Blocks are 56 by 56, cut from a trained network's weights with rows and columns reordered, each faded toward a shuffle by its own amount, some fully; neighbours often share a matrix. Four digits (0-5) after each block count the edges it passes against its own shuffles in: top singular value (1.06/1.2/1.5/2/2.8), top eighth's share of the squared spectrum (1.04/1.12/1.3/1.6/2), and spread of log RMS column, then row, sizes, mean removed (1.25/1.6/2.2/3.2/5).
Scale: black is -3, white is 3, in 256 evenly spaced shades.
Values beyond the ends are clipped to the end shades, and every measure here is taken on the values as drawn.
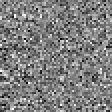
3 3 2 1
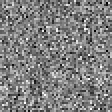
0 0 0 0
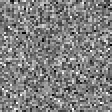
0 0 0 0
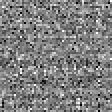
2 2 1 0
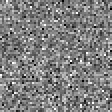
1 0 0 0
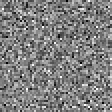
2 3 1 1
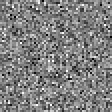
0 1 0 0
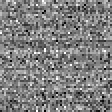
2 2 2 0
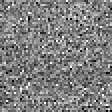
1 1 0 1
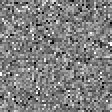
0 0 0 0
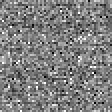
2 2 1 0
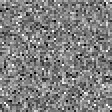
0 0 0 0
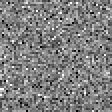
0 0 0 0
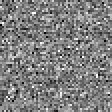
1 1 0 0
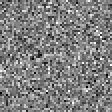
1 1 0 0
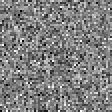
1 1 0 0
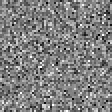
1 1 0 0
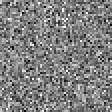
0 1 0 0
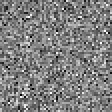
2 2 0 0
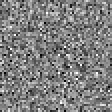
2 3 1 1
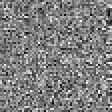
3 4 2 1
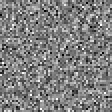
1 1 0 0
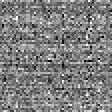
3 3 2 1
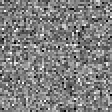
1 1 0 0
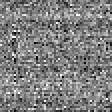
3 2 2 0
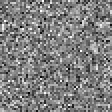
2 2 0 0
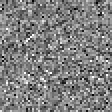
2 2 0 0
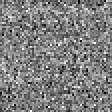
1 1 0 0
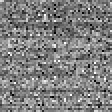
3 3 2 0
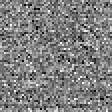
2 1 0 0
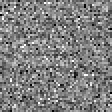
1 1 0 0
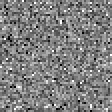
0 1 0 0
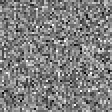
2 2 0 0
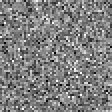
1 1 0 0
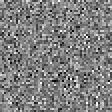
2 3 2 1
